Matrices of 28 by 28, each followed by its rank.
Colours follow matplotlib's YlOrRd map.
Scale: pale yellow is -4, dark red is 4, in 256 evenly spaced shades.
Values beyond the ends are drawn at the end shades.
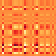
one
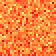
full rank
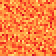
full rank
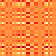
one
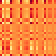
one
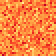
full rank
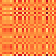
one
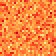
full rank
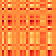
one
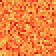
full rank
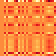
one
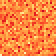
full rank
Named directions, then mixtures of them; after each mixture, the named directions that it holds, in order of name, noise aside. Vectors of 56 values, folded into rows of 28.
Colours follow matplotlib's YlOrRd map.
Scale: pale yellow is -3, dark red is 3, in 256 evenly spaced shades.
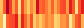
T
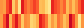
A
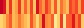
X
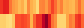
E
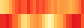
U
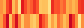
A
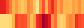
E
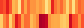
A, E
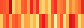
A, X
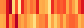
A, T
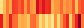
A, T, U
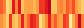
A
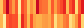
T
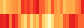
A, U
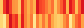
T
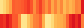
U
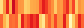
A, T, X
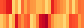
A, E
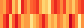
A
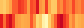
E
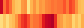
U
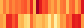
T, U, X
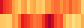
U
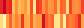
E, T, X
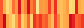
E, T, U
